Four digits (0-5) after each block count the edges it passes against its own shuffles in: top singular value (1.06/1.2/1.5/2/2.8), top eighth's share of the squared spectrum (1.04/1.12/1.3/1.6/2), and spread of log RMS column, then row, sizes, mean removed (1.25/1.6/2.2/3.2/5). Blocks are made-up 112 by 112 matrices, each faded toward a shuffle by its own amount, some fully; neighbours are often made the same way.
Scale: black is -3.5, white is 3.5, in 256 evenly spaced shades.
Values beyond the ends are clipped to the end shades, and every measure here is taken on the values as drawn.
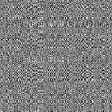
5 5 4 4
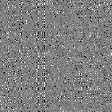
5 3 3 2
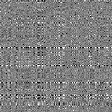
5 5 3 4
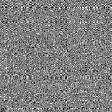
5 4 2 3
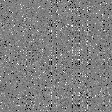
4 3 2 1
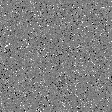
2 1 0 0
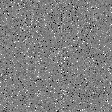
3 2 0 0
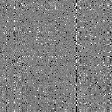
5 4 3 2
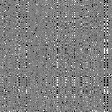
5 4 3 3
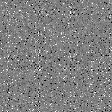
4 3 2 1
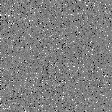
3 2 1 0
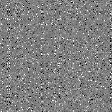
4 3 2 2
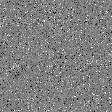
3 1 0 0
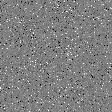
0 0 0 0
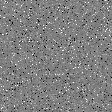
2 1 0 0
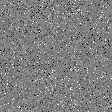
1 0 0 0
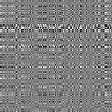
5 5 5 5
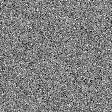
0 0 0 0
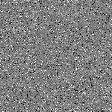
3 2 0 0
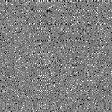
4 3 2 2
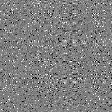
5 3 2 2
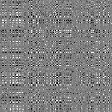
5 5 4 4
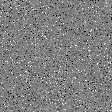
0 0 0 0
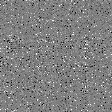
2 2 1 2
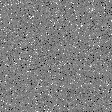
0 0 0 0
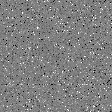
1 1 1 1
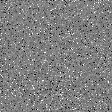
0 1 1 1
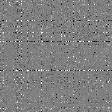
3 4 3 3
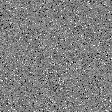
0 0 0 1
